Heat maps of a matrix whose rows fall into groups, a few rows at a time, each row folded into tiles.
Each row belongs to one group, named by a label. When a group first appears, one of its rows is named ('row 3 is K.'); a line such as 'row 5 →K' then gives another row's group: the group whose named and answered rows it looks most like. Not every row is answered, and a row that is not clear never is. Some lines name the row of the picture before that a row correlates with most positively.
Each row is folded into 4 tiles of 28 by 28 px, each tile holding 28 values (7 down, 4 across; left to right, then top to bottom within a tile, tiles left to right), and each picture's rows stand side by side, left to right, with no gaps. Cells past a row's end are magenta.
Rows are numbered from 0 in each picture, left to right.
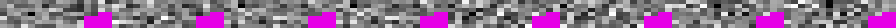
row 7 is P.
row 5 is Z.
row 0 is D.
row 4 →Z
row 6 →P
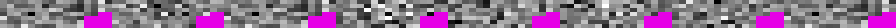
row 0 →D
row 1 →P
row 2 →D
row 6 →P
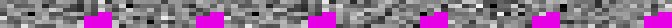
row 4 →P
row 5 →Z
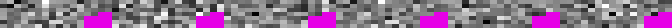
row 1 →Z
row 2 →D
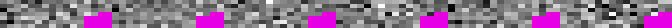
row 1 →Z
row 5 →P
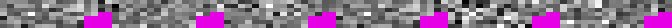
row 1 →Z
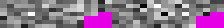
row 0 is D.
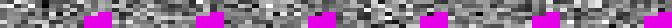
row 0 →P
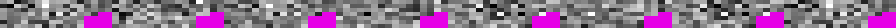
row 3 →D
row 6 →P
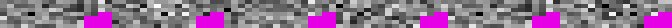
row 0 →D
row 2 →Z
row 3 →Z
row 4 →D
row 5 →P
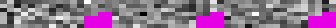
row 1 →D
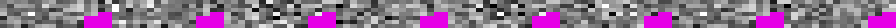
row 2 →P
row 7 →Z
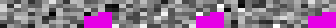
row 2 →Z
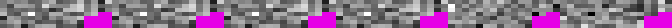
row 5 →D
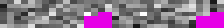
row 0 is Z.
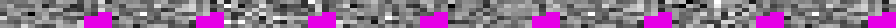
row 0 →D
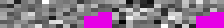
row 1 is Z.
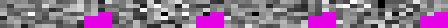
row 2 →D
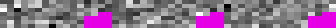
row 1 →Z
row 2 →Z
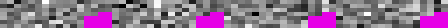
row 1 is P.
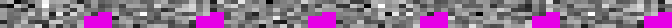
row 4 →D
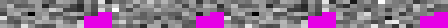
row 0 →D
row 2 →D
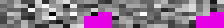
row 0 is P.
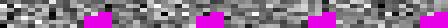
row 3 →P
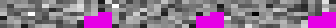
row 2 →D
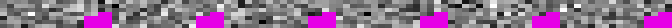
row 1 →Z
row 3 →D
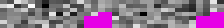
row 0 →P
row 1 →D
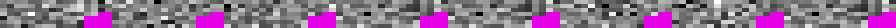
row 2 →Z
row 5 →P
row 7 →D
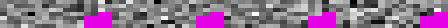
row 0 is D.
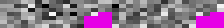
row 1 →Z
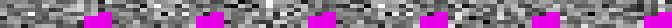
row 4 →Z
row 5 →D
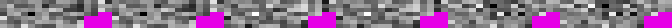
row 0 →D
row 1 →D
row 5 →P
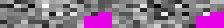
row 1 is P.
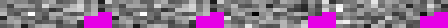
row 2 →D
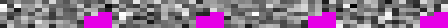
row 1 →Z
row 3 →Z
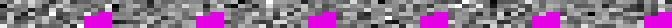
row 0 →Z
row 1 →Z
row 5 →D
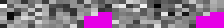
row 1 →P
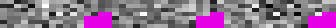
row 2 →P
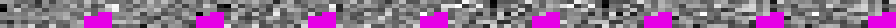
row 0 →Z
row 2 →Z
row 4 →P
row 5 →P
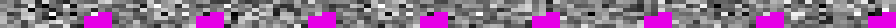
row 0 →P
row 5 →D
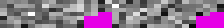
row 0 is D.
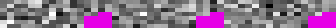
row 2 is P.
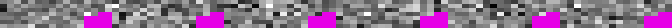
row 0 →Z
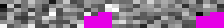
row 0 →Z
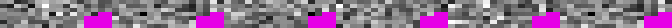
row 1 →D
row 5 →D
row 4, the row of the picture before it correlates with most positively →1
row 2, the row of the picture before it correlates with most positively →1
